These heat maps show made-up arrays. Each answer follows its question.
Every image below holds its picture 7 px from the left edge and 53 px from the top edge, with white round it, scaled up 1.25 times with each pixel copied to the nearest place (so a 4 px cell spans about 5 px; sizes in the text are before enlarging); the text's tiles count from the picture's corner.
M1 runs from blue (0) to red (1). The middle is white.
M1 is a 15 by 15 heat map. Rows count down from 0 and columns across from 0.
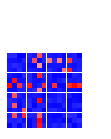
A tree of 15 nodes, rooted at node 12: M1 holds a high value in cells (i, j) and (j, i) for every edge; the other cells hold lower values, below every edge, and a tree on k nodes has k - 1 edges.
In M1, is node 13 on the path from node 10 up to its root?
no
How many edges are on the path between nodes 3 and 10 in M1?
3
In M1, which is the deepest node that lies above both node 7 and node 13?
6
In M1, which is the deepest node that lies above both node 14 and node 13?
6
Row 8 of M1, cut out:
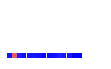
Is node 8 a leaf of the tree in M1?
yes
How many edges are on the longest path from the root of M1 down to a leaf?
2
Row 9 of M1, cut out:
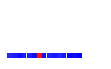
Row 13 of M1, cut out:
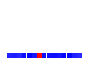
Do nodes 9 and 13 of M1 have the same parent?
yes
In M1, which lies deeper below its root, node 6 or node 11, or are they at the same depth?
node 11
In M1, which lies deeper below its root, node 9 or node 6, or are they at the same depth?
node 9
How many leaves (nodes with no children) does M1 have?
11
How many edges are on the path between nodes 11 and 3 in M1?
1
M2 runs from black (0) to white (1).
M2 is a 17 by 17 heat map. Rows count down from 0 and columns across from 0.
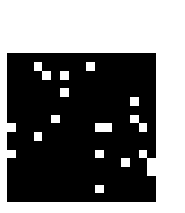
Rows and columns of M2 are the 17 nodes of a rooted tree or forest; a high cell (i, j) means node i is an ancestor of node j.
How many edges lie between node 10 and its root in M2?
3
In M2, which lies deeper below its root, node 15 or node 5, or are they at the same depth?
node 15
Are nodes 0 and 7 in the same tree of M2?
no
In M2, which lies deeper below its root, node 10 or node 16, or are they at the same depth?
node 10
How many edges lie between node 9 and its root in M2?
1
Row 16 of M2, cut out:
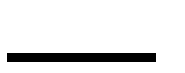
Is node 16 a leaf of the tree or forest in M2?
yes
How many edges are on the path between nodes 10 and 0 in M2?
3
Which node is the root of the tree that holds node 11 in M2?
8
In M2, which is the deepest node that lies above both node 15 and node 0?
11
